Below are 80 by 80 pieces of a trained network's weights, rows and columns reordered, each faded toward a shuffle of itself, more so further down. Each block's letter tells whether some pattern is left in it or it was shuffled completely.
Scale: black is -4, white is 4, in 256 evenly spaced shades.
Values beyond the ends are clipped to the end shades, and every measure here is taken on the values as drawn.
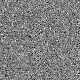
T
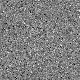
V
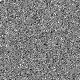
V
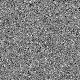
V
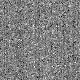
T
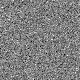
V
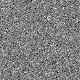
T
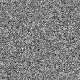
T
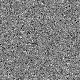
V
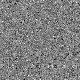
T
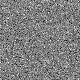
V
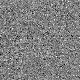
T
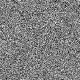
T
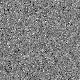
V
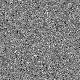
V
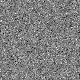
V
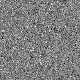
T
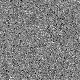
V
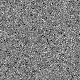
V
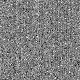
T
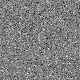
V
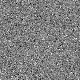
V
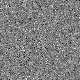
V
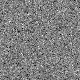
V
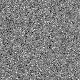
V
